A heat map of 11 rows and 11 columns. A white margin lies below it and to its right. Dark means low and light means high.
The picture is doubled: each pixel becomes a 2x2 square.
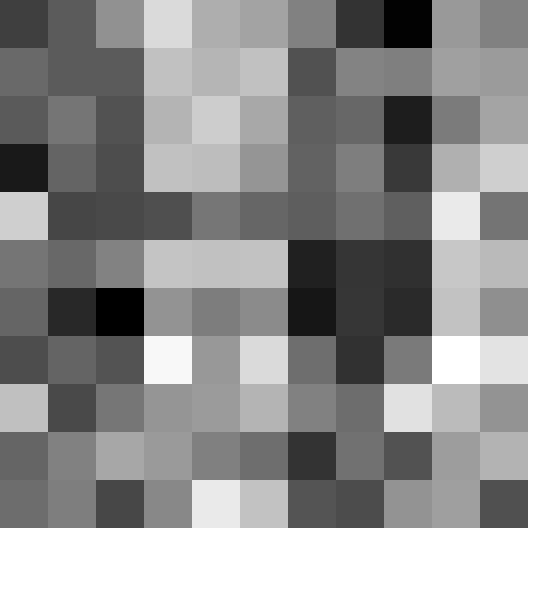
The ninth with the lowest average is the middle left. No seam splits the table. Stripes running up and down repeat 2 times from left to right. Overall the values sit about 50% of the way up the scale.
